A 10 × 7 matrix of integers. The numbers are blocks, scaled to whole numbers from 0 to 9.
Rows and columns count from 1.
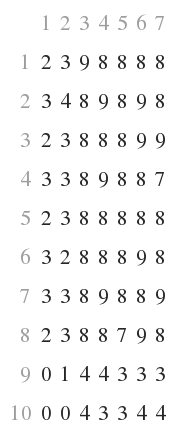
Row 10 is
0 0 4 3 3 4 4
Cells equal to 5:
0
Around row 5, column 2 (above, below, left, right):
3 2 2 8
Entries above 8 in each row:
1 2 2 1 0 1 2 1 0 0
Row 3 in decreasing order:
9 9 8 8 8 3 2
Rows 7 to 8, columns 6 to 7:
8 9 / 9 8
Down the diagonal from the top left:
2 4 8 9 8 9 9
